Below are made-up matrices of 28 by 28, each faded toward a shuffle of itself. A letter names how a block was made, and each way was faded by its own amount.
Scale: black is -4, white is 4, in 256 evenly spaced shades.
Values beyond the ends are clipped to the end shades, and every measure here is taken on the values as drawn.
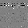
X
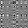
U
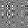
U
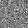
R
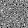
R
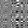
U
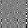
U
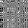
U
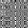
U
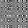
U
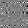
X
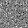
R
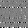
X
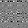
X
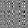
U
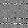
X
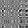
U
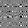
X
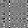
U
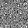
R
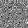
R
